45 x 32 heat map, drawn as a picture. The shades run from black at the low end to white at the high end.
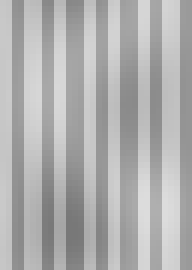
Stripes: upright, repeating 7 times. Ninth with the lowest average: bottom middle. Average level on the scale: 70%.
